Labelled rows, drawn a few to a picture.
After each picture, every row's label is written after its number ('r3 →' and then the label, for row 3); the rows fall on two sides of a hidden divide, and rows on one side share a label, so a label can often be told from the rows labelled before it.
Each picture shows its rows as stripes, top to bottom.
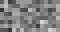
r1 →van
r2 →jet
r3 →van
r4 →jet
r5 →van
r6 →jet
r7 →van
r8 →jet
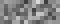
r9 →jet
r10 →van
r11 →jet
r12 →jet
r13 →van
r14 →van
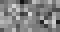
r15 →jet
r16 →van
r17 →van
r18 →van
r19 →van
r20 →van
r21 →van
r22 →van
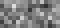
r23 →van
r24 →van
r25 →jet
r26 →jet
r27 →jet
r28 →van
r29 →van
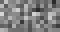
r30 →van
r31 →van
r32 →van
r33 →jet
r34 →van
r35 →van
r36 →jet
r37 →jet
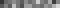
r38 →jet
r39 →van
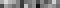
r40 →van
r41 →van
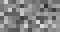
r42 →van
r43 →van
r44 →van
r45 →jet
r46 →van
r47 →jet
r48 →jet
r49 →jet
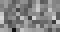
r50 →jet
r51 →jet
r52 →jet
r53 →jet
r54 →jet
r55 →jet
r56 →jet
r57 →jet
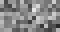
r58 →jet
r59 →jet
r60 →jet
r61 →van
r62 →jet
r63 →jet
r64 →van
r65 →van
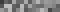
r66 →jet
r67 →van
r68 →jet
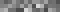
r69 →jet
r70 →jet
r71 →van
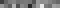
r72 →jet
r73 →jet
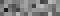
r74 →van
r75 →jet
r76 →jet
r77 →van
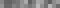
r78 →jet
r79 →jet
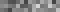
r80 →jet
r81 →jet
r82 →jet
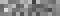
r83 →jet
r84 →van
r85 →van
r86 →van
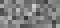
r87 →van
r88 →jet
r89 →van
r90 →van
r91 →jet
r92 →van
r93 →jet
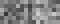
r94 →jet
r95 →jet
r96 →jet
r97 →jet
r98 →jet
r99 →jet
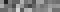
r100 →jet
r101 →jet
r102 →van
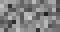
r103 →van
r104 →jet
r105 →jet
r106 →van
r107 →van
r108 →jet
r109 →jet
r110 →van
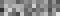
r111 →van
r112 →van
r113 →van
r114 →jet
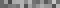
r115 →van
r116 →jet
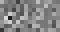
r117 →jet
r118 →jet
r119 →jet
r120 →van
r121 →jet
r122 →van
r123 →jet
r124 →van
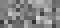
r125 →jet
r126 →jet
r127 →jet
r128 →van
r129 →jet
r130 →jet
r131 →van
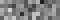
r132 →van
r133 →jet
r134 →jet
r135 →jet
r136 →van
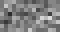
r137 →van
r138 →van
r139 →van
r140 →jet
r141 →jet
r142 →jet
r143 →jet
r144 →van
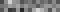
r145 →van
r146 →van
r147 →jet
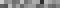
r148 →jet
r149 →van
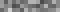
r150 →van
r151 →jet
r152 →van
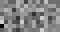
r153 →jet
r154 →van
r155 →jet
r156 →van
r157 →jet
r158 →jet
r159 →van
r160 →jet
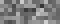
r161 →jet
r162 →van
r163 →jet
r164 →jet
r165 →van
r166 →jet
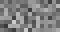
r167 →van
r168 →jet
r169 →jet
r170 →van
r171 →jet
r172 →jet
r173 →van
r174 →jet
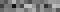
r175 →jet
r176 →van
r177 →van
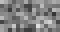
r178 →jet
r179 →jet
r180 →jet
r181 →van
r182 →jet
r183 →jet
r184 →jet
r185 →jet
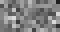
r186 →van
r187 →jet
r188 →van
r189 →van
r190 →van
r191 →van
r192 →van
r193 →jet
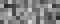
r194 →van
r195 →jet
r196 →van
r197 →van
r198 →van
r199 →van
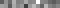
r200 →jet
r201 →jet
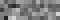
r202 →jet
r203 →jet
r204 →van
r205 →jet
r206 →van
